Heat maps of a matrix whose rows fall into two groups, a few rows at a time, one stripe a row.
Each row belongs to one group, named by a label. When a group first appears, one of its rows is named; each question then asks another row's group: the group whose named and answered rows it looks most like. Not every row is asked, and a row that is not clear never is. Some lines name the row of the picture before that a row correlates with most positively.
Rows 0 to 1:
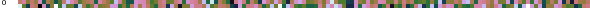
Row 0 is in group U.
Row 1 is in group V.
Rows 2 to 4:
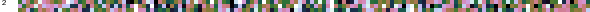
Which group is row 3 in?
V
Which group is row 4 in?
V
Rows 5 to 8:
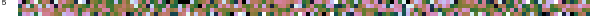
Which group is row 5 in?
V
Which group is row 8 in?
U
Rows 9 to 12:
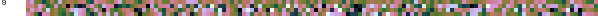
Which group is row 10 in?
V
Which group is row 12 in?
U
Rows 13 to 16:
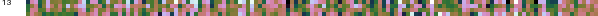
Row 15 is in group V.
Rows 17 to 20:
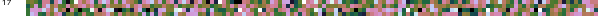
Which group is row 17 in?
U
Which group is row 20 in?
V
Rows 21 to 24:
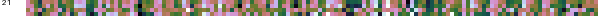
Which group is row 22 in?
U
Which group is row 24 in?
U
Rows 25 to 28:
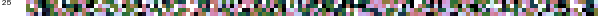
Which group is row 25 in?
V
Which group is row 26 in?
V
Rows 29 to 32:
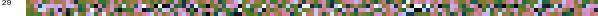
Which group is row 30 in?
V
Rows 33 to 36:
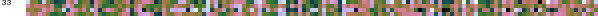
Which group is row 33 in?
U
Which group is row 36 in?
U
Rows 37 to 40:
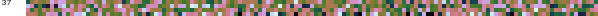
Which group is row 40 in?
U
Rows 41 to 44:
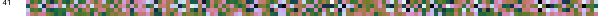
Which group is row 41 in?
U
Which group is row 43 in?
U
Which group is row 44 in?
U
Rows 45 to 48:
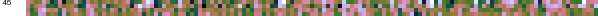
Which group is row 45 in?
U
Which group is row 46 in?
U
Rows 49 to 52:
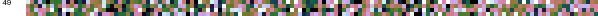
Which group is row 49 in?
V
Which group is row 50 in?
U
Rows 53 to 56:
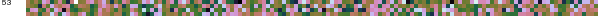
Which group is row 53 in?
U
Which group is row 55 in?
V
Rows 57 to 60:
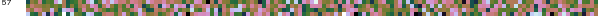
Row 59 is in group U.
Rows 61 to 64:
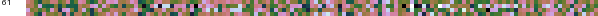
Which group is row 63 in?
U
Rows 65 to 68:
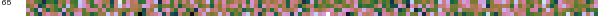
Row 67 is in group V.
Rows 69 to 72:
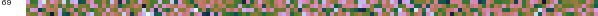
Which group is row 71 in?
V
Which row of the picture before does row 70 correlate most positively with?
67
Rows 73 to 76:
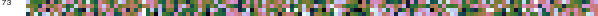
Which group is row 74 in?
U
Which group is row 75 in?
V
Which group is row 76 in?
V
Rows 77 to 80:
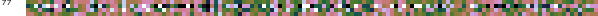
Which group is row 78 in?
V
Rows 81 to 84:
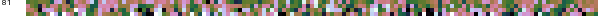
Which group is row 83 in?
U
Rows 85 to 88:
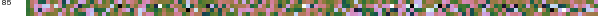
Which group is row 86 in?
V
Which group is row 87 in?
V
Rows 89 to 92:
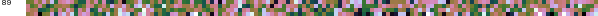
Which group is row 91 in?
V
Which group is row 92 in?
V
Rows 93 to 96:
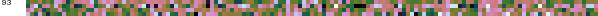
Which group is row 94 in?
V
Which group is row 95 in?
V
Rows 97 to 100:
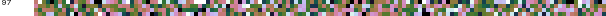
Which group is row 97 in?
V
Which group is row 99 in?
V
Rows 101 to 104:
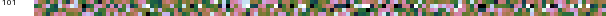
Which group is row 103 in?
V
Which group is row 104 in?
U
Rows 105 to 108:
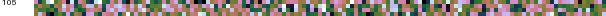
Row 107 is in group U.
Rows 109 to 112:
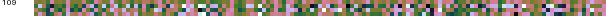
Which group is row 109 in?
U
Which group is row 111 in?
U
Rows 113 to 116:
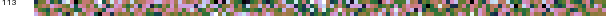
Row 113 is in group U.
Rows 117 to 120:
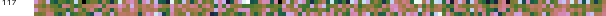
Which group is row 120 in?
U
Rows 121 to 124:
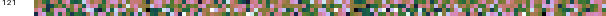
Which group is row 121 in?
U
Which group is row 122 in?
V
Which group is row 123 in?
U
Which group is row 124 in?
V
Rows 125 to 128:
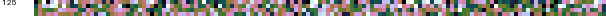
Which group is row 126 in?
V
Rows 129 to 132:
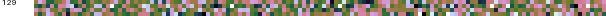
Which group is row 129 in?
V
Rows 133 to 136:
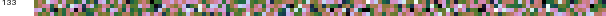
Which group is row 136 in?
U
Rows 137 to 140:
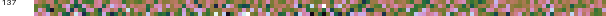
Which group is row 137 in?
V
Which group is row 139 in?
V
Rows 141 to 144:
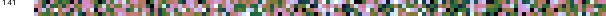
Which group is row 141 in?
U
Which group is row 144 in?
U
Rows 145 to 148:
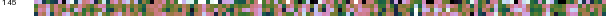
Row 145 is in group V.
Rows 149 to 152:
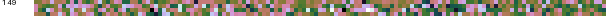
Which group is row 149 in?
V
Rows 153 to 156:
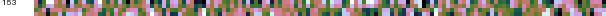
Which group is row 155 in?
V
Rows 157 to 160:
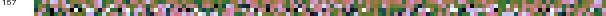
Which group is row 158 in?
U
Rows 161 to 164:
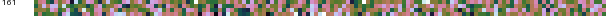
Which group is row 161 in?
V
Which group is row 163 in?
U
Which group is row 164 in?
U
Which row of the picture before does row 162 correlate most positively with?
157
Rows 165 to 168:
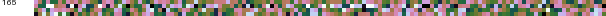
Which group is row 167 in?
V
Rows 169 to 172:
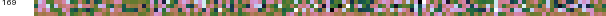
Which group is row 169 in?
V
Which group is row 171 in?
V
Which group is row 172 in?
U
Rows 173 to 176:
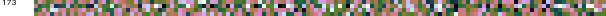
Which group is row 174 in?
U
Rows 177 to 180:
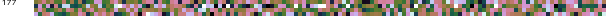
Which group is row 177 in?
V
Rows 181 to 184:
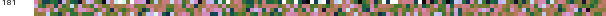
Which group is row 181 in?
U
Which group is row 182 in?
V
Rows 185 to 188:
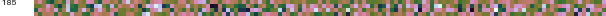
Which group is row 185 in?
V
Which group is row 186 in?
U
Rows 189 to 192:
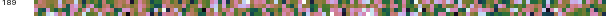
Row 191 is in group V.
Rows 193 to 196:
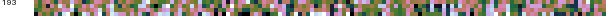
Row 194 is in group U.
